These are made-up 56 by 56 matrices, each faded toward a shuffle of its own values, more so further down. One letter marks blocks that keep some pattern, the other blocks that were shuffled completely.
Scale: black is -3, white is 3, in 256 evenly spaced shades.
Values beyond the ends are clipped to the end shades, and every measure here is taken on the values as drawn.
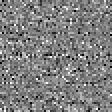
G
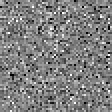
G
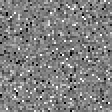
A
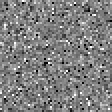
A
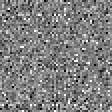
G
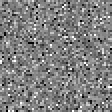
A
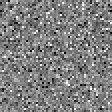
A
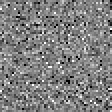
G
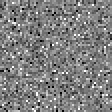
A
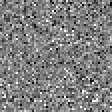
G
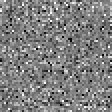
G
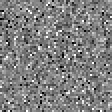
A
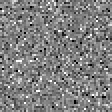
A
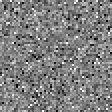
A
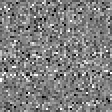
G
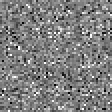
G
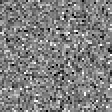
A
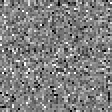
G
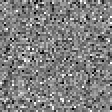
G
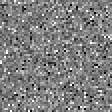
A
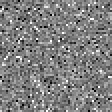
A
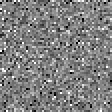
G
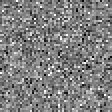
G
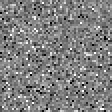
A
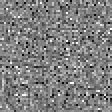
G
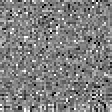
G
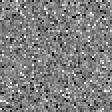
A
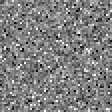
A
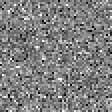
G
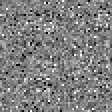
G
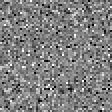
G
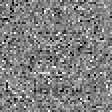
G
